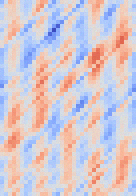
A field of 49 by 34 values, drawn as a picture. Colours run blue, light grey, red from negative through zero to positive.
No row or column stands out. Overall the values sit about 50% of the way up the scale. The values follow a bell shape. No overall slope runs across the table. Upright stripes repeat 5 times across the table. The top middle is the ninth with the lowest average.
